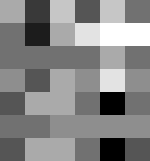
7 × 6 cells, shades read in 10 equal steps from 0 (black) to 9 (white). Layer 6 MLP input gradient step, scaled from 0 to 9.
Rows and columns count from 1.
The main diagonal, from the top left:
6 1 4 5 0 5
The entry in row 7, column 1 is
3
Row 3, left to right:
4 4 4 4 6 4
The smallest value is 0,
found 2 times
